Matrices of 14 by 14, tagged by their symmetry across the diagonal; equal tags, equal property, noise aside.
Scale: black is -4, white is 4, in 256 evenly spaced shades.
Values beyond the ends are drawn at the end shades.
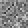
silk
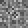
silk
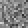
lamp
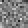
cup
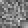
silk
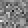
lamp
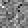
lamp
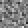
cup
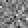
cup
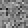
lamp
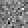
cup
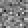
lamp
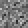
silk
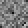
silk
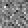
cup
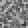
silk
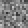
cup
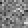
lamp
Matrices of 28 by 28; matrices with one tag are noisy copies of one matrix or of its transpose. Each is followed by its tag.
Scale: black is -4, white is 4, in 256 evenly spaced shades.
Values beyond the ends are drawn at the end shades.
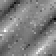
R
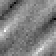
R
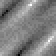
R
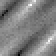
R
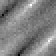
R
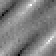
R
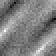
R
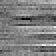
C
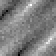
R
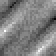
R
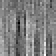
C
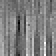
C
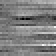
C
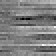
C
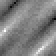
R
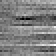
C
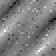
R
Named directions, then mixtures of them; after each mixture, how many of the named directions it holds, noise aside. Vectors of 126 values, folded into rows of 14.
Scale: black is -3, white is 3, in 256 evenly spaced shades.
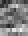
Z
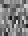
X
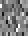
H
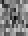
three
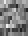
one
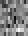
three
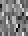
one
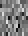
two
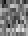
three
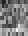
two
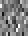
one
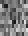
three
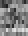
two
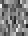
two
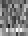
three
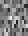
one
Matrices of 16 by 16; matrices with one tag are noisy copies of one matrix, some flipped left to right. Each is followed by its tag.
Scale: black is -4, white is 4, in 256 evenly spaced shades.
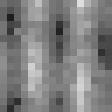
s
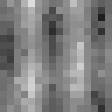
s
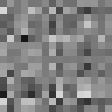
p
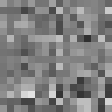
p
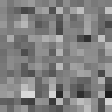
p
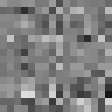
p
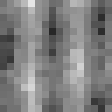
s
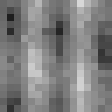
s
